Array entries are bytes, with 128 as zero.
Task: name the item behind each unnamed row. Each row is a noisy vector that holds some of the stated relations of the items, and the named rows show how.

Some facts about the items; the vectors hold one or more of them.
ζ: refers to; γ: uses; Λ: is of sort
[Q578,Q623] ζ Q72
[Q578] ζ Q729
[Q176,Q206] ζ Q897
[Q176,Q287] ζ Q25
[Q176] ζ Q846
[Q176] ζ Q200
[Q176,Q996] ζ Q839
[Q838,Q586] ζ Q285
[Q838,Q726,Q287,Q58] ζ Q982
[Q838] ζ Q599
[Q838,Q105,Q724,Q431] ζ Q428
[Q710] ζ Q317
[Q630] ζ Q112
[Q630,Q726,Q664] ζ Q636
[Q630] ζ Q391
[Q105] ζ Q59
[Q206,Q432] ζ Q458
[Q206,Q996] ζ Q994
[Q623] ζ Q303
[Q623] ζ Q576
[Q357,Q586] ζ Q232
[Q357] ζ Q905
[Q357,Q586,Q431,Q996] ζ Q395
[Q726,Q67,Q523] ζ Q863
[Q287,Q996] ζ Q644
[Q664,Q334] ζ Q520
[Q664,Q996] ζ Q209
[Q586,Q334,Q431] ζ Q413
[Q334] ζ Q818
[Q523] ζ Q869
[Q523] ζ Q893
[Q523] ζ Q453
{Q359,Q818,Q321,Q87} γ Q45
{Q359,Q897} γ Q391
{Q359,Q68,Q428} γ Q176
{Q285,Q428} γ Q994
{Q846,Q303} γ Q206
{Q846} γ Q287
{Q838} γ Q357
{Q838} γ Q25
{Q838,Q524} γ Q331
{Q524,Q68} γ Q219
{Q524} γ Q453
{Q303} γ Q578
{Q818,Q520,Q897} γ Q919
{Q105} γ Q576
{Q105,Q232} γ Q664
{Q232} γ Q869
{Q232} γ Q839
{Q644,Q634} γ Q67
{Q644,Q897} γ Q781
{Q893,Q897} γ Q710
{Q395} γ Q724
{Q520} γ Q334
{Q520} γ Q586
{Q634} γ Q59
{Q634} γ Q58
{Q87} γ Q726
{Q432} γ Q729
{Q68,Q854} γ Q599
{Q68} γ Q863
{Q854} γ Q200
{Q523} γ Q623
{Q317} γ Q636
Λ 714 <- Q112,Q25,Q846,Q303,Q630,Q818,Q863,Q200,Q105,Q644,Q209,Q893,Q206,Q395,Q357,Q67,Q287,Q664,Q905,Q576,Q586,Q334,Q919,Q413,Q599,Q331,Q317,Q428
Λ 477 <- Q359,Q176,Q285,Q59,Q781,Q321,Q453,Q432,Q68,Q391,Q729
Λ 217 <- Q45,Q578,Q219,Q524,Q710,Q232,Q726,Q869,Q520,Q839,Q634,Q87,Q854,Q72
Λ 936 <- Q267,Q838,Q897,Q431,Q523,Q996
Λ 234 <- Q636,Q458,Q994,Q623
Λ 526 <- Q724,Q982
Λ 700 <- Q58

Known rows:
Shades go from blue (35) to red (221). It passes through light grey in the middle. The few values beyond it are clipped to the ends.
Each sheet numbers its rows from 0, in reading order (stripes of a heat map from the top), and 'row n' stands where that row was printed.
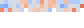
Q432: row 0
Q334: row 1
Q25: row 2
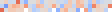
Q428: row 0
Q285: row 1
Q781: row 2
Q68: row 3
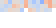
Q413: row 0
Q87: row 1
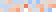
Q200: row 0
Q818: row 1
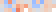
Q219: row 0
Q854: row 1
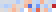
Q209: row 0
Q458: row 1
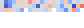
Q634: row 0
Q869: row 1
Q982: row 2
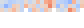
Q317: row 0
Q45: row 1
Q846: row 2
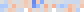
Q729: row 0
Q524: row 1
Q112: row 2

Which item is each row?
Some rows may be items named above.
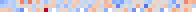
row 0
Q897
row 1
Q863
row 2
Q267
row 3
Q781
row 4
Q644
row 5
Q59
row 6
Q578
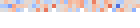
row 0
Q576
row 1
Q331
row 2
Q586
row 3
Q176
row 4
Q59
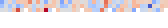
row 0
Q287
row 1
Q863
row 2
Q854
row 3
Q726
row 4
Q781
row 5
Q839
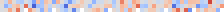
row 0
Q331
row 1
Q838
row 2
Q232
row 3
Q893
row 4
Q176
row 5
Q729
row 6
Q67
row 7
Q623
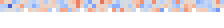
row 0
Q869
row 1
Q630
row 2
Q710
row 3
Q578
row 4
Q432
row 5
Q636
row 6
Q219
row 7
Q897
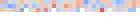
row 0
Q523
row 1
Q357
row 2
Q391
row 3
Q287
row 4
Q520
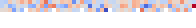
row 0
Q996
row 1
Q724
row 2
Q664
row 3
Q58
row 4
Q391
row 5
Q105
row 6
Q994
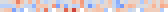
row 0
Q431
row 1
Q453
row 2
Q206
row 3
Q630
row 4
Q72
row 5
Q919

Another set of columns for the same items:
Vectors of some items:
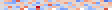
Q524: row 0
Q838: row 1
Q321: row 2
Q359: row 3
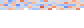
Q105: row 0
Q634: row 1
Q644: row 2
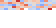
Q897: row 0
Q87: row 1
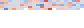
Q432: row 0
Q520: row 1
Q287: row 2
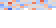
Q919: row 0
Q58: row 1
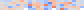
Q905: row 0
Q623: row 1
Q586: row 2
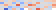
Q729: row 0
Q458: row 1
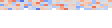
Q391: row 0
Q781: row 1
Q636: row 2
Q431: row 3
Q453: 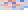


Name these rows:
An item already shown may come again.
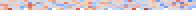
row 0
Q636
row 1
Q839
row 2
Q818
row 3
Q982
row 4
Q87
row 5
Q67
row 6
Q453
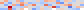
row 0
Q838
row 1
Q72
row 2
Q331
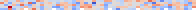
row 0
Q838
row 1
Q863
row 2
Q623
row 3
Q869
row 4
Q267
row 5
Q453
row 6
Q623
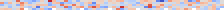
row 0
Q428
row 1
Q576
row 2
Q219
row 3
Q523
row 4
Q726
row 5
Q176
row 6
Q285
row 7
Q59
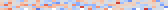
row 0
Q994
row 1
Q45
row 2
Q578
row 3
Q893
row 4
Q724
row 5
Q67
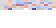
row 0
Q710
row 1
Q729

